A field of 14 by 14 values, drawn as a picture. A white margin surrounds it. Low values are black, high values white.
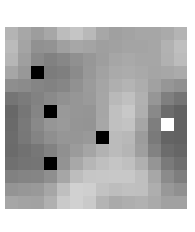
Lone odd cells: 5, 1 higher and 4 lower than their neighbours. Average level on the scale: 60%. Histogram: skewed, a long tail of low values. Calmest part: top right. Stripes: none.
